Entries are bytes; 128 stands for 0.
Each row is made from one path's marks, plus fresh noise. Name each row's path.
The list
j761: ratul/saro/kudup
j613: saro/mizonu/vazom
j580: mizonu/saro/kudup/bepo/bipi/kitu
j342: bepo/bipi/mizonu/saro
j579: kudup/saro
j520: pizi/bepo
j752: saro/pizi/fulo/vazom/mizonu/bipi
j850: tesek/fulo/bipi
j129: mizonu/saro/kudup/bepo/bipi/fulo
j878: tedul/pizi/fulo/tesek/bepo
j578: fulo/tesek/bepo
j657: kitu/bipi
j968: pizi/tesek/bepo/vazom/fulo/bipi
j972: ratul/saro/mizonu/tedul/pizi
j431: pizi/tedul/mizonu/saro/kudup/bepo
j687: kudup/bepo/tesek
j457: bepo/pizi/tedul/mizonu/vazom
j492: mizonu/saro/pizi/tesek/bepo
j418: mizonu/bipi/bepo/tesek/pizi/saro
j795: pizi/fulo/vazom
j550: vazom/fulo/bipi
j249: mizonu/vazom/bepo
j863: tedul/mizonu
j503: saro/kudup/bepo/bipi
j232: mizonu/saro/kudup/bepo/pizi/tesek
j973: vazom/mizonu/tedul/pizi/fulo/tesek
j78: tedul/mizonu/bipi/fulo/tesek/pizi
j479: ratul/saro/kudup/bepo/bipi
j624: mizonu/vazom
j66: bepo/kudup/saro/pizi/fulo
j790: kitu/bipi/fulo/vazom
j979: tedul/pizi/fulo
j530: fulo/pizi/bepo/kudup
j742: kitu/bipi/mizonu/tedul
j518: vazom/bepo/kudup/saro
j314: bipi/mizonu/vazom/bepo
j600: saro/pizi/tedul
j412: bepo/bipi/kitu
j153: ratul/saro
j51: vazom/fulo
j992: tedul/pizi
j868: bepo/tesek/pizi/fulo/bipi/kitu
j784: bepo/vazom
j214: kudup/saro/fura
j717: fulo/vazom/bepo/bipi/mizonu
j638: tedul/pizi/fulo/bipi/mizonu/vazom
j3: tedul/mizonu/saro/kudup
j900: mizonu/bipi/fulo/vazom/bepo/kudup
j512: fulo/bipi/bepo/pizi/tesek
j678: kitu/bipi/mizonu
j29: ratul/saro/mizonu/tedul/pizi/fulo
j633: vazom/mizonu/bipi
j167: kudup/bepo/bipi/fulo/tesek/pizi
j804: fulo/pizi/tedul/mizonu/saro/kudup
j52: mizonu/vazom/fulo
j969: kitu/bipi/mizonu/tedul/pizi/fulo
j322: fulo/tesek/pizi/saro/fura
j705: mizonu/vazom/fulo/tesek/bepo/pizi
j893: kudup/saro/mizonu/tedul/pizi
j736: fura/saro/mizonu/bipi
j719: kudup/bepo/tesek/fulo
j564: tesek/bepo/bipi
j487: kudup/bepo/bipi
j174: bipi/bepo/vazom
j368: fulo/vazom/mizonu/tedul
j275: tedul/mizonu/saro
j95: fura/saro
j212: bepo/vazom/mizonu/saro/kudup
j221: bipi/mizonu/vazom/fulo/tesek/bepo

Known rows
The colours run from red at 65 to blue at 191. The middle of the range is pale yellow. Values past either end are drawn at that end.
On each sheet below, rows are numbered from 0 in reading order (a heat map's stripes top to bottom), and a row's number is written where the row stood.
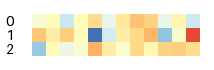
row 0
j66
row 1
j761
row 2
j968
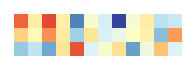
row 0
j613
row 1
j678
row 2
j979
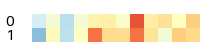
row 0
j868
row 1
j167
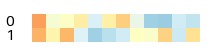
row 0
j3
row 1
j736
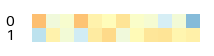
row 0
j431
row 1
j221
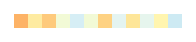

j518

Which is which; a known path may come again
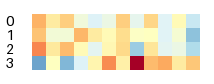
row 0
j518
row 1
j431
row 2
j212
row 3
j564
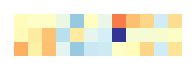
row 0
j412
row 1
j52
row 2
j736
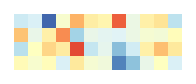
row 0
j878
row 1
j972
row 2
j795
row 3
j368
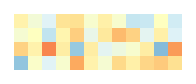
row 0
j804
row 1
j66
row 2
j678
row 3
j968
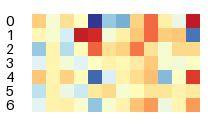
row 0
j153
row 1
j520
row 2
j167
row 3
j129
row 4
j761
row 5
j221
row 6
j479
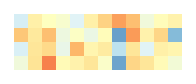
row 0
j503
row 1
j784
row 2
j900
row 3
j314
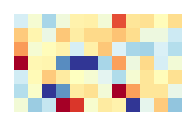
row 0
j868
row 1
j232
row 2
j3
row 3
j95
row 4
j752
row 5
j578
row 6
j992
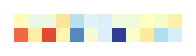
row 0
j29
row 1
j613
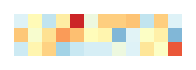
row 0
j530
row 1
j457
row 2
j790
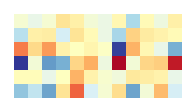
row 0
j969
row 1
j717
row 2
j249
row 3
j850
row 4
j705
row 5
j979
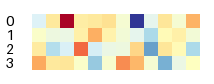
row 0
j633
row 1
j973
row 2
j600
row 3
j579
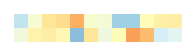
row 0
j638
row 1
j342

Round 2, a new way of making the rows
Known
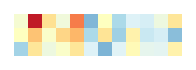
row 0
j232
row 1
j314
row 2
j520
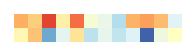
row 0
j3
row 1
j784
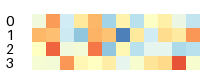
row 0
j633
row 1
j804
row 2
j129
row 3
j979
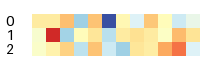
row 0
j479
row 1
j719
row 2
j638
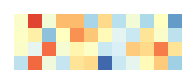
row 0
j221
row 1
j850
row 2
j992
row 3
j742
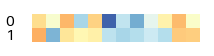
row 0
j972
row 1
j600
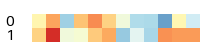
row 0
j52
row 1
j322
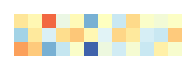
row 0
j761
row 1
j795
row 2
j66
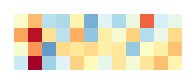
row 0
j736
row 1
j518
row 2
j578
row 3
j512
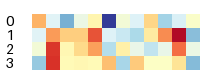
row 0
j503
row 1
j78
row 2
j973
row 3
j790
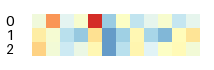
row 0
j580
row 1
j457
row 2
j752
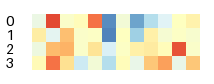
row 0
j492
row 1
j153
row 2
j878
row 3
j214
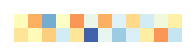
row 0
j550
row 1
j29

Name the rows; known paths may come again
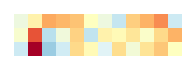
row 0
j863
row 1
j687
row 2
j512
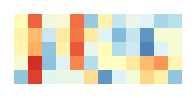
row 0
j129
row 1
j624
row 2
j249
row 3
j167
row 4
j678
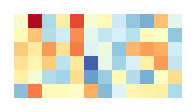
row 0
j705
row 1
j564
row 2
j275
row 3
j29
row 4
j457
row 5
j657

